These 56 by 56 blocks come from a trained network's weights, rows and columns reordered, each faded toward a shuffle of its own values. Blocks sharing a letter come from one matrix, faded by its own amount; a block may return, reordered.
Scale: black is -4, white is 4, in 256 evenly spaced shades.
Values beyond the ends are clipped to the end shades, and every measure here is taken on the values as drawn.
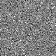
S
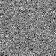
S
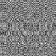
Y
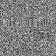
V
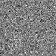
S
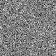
S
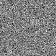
S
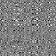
Y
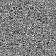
S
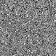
S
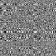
Y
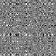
Y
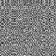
Y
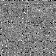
V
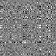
Y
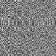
Y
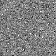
S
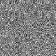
V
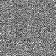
V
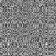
Y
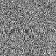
V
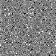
V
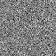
S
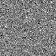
S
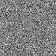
S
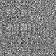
V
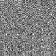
V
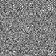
V
